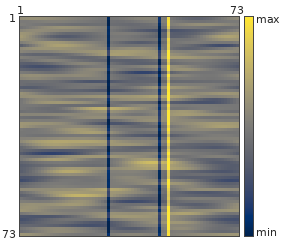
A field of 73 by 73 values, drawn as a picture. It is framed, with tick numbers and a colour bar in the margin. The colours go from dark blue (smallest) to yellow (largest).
Slope: none. Average level on the scale: 50%. Histogram: heavy tails on both sides. Odd lines: columns 30, 47 and 50.
